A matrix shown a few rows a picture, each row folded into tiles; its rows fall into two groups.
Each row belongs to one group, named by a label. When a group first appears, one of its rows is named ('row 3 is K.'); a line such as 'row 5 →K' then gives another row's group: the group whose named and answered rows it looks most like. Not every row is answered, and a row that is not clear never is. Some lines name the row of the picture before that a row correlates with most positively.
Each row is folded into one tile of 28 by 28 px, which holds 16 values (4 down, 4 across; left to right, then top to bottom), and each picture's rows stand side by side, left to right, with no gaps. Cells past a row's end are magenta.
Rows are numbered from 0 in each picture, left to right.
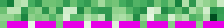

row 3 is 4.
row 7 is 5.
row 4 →4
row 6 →4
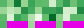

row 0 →5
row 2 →5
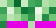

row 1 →5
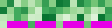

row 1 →5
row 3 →5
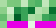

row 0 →5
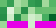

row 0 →5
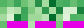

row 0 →5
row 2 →5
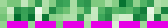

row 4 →4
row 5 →5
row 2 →4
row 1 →5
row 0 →5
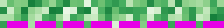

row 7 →5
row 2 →5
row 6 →5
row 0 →5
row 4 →4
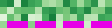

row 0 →4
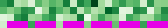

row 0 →4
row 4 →5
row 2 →4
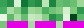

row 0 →4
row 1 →4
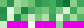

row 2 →4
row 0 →5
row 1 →4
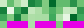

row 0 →5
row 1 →4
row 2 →5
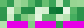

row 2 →5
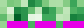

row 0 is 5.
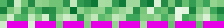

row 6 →5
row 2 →4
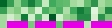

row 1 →4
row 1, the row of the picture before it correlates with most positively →5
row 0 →4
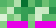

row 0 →4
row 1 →5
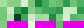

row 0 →5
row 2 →5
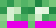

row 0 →5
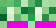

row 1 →5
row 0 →5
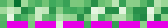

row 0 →5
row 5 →5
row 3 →5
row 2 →4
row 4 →5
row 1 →5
